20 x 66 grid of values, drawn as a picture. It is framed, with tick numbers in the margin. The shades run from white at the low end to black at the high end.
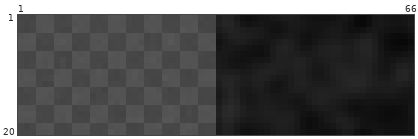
It is made of 1 by 2 panels. Panel 1,1: high, checkered, faint in contrast. Panel 1,2: very high, blotchy, faint in contrast.
